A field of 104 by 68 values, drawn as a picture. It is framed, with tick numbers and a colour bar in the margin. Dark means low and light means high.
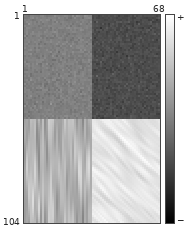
It is made of 2 by 2 panels. Panel 1,1: middling, fine-grained, faint in contrast. Panel 1,2: low, fine-grained, faint in contrast. Panel 2,1: high, streaked downward. Panel 2,2: very high, slanting down to the right, faint in contrast.
